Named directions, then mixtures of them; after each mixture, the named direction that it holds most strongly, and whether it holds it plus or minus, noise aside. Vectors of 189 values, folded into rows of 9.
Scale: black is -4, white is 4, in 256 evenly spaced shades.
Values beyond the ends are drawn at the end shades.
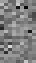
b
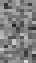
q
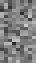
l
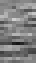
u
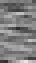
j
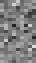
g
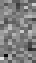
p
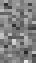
q, plus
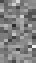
g, plus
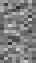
l, minus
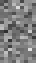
b, minus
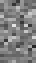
g, minus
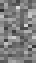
g, minus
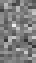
g, minus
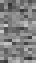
l, plus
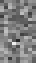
l, minus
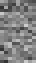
l, plus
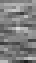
j, minus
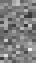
p, minus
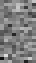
p, minus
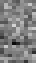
q, minus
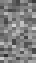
q, minus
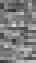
j, plus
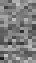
p, minus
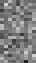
q, minus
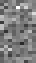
b, minus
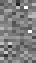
b, minus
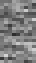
p, minus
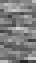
j, minus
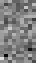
p, plus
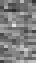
j, plus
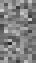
l, minus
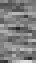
j, plus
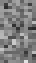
q, plus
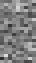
p, minus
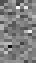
b, minus
